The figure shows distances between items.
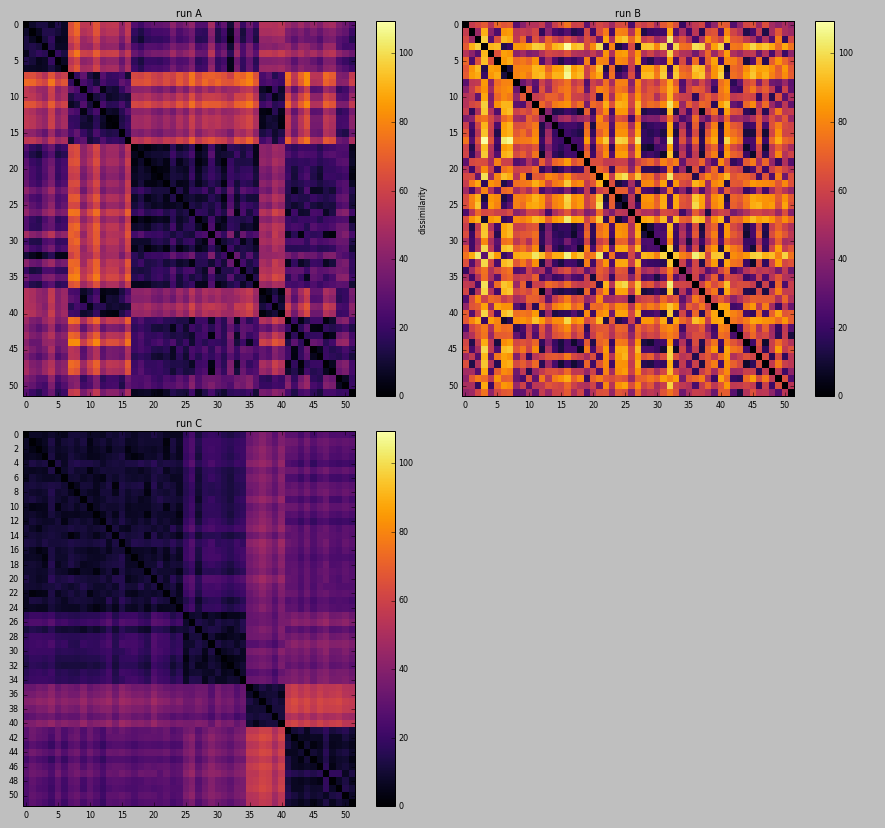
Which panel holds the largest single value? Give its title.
run B
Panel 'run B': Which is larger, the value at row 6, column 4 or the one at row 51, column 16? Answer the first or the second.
the first
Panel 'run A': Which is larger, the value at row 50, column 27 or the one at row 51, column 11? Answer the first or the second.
the second
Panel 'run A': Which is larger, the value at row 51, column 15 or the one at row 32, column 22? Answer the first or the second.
the first
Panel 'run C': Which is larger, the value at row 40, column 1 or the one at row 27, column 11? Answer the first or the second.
the first
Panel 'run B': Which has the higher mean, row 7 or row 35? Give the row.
7
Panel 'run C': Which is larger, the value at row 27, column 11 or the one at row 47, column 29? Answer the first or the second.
the second
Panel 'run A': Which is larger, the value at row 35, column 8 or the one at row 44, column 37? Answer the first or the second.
the first
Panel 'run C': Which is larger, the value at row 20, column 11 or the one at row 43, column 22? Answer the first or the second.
the second
